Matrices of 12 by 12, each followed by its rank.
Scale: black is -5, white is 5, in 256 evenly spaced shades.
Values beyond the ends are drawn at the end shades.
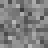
full rank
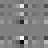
one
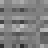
two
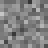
full rank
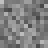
full rank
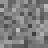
full rank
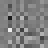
two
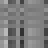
one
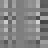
one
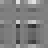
one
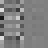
one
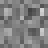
two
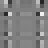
one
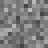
full rank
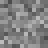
full rank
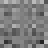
two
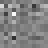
two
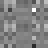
two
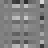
one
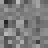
two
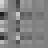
one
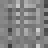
two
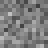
full rank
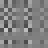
one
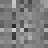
two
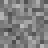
full rank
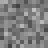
full rank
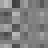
one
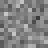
full rank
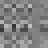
two
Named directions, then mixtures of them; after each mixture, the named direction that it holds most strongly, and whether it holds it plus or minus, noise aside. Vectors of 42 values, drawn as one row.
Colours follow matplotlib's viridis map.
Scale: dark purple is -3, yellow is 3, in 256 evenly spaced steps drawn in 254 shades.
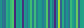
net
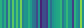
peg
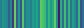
net, minus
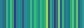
net, plus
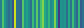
net, minus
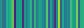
net, plus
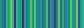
net, plus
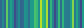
peg, minus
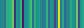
net, plus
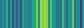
peg, minus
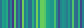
peg, minus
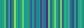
net, minus
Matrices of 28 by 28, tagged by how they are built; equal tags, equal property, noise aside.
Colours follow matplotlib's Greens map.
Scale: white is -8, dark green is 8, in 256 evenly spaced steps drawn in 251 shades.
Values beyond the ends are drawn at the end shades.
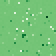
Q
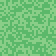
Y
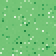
Q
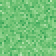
Y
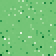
Q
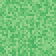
Y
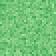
Y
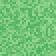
Y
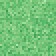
Y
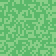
Y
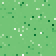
Q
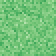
Y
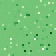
Q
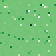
Q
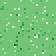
Q
